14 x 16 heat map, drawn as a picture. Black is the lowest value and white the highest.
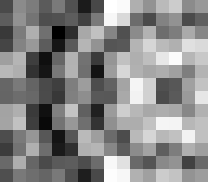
Odd rows or columns: none. Seam: vertical, 50% of the way across, the right part higher. Rings: centred on the middle right.
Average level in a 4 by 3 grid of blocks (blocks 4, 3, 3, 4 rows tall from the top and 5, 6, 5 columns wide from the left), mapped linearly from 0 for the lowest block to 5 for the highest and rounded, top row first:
024
035
035
024
